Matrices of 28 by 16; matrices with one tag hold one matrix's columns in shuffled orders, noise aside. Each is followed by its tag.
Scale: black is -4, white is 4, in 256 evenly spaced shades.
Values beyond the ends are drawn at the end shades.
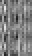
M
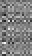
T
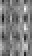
M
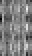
M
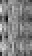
M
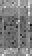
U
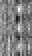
M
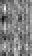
M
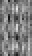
M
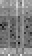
U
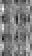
M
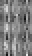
M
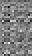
T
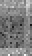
U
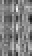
M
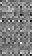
T
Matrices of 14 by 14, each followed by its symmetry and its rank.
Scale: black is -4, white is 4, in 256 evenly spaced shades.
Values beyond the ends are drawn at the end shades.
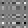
neither, rank one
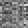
neither, rank three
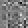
neither, rank three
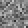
neither, full rank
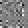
neither, rank three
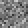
neither, full rank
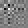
symmetric, rank two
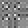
symmetric, rank two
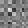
symmetric, rank two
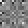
symmetric, rank two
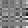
neither, rank one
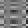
neither, rank one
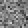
neither, full rank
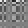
neither, rank one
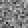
neither, full rank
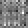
neither, rank three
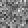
neither, full rank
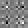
symmetric, rank two
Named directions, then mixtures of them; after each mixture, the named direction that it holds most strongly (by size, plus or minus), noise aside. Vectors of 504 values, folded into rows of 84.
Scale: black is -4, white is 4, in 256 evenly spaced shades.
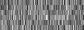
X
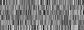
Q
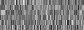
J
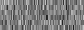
X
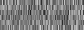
Q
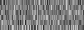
Q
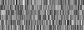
J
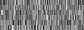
Q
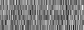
X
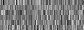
J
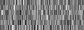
Q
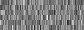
J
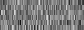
Q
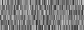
Q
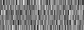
Q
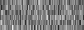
X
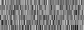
Q
